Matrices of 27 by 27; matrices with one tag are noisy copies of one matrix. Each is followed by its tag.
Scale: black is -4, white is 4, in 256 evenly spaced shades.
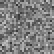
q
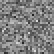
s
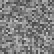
s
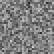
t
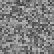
s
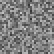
t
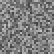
t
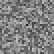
s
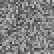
q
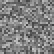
s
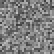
q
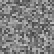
s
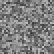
s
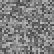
s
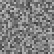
t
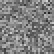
s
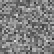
s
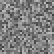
t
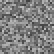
s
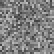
q
